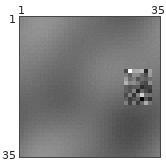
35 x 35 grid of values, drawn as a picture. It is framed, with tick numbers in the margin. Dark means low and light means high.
The middle right is the roughest part. A few values lie far out on both sides of the bulk. There are no regular stripes. In the middle right lies a patch that is rougher than the rest. The bottom right is the ninth with the lowest average. The halves do not mirror each other.
